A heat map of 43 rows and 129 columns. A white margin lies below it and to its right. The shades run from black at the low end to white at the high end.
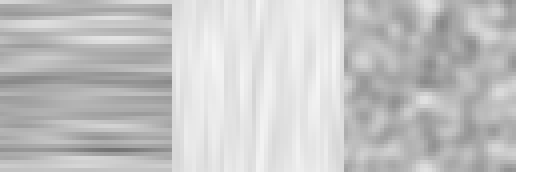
The table splits into one row of 3 panels. Panel 1,1: high, streaked across. Panel 1,2: very high, streaked downward, faint in contrast. Panel 1,3: high, blotchy.
